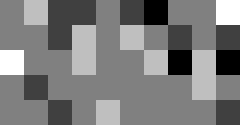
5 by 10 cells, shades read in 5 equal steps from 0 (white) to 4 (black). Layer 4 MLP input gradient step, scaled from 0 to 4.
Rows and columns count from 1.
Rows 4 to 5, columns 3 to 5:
2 2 2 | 3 2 1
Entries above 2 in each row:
4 3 2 1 2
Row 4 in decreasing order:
3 2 2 2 2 2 2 2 2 1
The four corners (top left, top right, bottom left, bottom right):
2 0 2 3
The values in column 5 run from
1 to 2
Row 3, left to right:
0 2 2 1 2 2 1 4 1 4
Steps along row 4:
up down same same same same same down up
